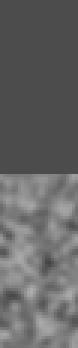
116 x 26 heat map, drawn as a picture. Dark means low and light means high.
The table splits into 2 rows of 1 panel. Panel 1,1: low, flat. Panel 2,1: middling, blotchy.
